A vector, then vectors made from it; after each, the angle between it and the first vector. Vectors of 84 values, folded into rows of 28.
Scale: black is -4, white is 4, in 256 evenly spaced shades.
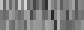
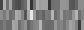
partly opposed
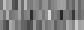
orthogonal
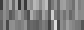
nearly opposite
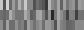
nearly parallel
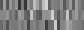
nearly opposite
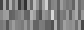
nearly opposite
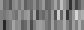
orthogonal
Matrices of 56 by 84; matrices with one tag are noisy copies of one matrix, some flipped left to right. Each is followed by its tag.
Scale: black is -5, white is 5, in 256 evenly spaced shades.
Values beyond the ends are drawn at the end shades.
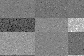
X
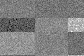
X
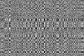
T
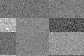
X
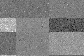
X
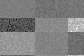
X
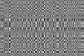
T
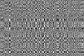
T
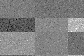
X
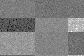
X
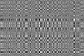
T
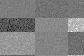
X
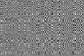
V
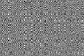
V
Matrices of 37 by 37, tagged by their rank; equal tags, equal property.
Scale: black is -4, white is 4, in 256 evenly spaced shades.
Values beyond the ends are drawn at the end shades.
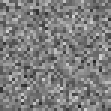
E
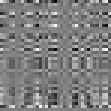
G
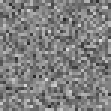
E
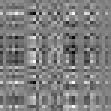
G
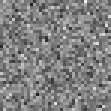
E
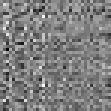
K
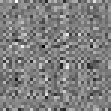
K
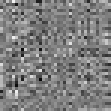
K
